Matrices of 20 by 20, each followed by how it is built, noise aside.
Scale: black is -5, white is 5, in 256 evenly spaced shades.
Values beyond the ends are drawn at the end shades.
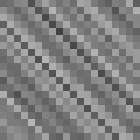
Toeplitz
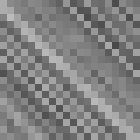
Toeplitz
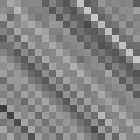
Toeplitz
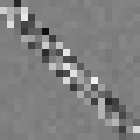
banded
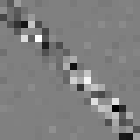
banded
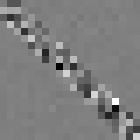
banded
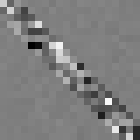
banded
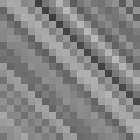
Toeplitz
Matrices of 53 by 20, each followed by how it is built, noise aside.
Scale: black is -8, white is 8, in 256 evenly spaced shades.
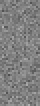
noise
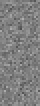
noise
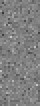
noise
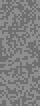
noise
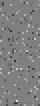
sparse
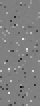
sparse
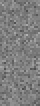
noise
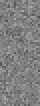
noise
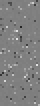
sparse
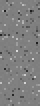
sparse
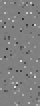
sparse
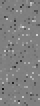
sparse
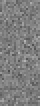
noise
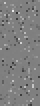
sparse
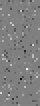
sparse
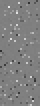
sparse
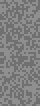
noise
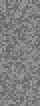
noise
